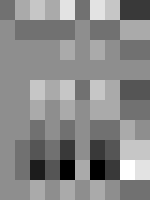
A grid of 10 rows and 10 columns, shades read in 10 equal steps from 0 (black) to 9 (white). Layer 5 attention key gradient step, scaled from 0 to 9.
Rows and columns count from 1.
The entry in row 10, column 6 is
5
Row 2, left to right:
5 4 4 4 4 5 4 4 6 6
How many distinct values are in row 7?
3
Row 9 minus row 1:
1 -2 -6 -3 -8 2 -8 -5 7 6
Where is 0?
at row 9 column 5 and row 9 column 7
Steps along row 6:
same up down up down up same down same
